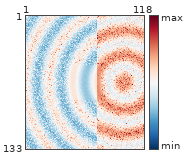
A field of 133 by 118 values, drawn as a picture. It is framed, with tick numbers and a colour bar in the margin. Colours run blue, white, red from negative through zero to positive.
The right part is higher, past a seam about 60% of the way across. The histogram is bell-shaped. Concentric rings centre on the middle right. In the centre lies a patch that is calmer than the rest. The centre is the smoothest part.
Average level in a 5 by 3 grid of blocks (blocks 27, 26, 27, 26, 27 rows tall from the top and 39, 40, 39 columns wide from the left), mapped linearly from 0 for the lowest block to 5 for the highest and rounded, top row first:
015 | 115 | 024 | 115 | 015
